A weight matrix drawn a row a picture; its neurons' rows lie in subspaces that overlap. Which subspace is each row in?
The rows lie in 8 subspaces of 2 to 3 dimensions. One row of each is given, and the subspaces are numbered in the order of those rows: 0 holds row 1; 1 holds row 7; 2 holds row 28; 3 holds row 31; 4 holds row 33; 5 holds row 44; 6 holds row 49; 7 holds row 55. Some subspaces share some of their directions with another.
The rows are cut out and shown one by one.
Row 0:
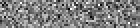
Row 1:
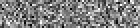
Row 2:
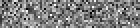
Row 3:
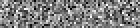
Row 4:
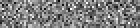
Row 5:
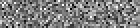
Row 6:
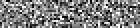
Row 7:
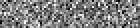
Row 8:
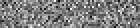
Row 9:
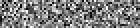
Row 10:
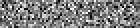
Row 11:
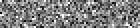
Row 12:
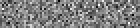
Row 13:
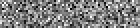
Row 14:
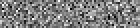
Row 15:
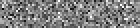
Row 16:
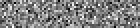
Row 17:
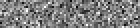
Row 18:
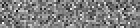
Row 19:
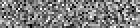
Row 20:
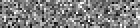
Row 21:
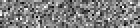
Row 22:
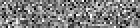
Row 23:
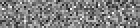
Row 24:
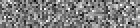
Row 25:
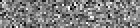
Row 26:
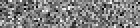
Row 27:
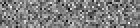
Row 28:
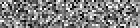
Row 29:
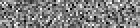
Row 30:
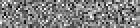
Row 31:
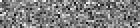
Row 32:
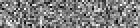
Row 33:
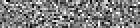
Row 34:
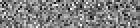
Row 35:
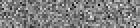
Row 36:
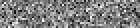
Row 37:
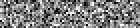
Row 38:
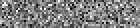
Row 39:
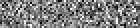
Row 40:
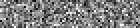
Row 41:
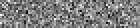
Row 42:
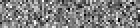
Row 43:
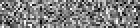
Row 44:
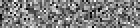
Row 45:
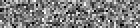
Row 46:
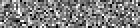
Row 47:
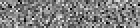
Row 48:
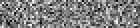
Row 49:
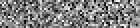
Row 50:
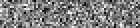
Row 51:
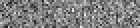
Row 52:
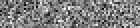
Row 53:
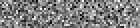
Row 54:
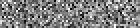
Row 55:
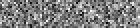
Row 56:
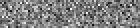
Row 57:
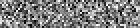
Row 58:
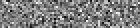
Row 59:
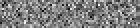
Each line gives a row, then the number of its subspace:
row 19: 4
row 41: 4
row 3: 6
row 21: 1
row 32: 0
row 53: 2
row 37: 6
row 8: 4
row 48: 0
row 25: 3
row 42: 7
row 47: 5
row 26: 6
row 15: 1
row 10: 1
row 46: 2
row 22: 7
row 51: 7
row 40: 6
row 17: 1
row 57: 0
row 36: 7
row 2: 5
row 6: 4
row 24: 7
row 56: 7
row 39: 0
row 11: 3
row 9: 5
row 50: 6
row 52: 6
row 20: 7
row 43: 0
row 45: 6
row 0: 3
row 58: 4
